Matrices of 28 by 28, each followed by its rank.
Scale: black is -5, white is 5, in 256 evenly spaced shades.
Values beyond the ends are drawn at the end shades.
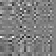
three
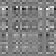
two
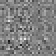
five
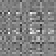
three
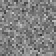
full rank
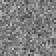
full rank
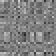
three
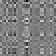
two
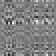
two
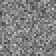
full rank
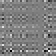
two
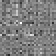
five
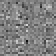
five
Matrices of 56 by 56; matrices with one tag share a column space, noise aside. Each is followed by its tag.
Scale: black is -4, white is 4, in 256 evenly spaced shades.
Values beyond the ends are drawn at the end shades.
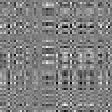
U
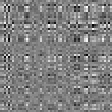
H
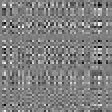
U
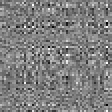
U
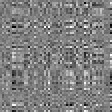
U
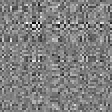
H
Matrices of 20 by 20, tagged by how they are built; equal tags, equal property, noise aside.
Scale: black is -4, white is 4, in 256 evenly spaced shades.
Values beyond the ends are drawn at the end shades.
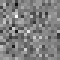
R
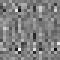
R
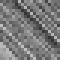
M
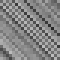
M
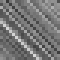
M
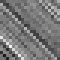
M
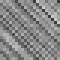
M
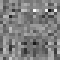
R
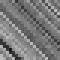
M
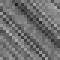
M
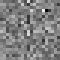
R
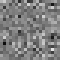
R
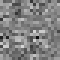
R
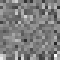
R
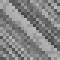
M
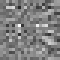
R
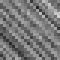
M
